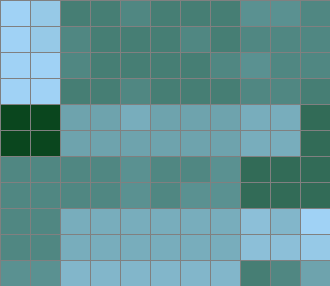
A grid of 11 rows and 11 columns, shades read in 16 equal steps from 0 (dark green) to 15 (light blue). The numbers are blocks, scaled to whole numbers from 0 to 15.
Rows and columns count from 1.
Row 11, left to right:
8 8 12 12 12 12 12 12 6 7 10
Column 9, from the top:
8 7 8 7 11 11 4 4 13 13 6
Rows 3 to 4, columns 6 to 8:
6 6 7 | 6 6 6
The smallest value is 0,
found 4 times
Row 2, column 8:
6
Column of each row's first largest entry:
1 1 1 1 5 9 5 5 11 11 3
